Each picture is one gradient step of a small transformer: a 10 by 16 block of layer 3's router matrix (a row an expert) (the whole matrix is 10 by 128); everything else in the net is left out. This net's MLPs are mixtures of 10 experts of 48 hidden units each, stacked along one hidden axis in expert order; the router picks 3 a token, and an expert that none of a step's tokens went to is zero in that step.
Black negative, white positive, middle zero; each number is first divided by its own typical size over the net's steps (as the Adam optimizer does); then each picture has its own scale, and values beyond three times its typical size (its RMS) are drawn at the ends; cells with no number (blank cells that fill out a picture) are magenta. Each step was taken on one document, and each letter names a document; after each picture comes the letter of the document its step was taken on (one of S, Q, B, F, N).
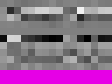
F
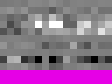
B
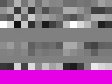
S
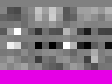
B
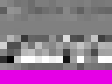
F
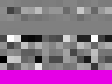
F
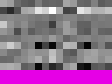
B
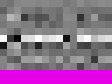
F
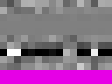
F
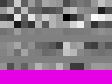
S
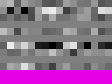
B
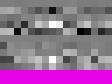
B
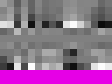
S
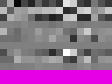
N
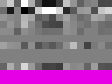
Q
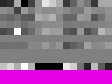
Q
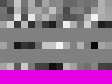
S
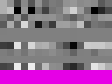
S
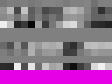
S
